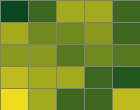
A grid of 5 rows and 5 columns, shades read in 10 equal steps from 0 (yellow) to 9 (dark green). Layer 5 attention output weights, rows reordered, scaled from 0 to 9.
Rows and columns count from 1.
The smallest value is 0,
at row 5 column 1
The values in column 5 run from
2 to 8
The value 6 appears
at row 3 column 3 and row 3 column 5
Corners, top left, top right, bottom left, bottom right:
9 7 0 2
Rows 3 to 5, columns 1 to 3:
4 4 6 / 2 3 3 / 0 3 7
